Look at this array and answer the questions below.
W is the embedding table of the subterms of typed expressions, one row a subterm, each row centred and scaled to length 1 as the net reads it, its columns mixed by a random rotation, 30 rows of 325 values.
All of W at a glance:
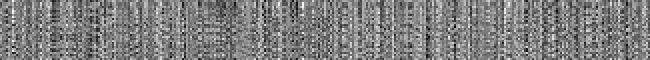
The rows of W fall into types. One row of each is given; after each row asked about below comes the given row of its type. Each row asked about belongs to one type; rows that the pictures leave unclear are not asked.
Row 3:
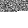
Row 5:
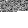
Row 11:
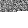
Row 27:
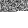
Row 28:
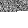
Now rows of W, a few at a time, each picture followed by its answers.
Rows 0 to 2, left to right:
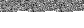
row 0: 5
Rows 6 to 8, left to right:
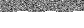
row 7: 3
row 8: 5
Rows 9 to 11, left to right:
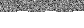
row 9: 28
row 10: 5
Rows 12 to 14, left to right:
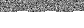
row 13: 28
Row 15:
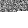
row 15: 11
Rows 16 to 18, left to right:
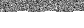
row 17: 27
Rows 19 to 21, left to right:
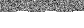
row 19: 27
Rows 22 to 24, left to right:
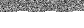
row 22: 28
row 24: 27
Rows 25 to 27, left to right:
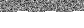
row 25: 5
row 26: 28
